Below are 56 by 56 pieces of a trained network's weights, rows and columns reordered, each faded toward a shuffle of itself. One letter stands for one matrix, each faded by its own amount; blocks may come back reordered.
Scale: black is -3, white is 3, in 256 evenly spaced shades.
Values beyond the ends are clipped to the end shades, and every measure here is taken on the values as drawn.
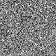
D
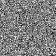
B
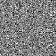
B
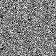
D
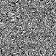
B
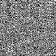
B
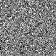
B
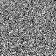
D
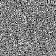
D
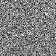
B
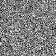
D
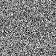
D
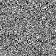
D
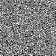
B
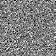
B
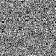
B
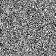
D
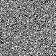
B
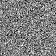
D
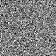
B
